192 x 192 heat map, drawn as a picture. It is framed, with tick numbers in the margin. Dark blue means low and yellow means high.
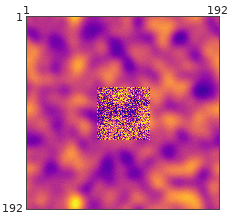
The halves do not mirror each other. An odd patch, rougher than its surroundings, sits in the centre. Values change most from cell to cell in the centre. No overall slope runs across the table.
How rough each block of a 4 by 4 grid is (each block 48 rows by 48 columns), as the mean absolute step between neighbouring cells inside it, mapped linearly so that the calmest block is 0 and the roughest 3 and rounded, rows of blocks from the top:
0 0 0 0 / 0 3 3 0 / 0 3 3 0 / 0 0 0 0
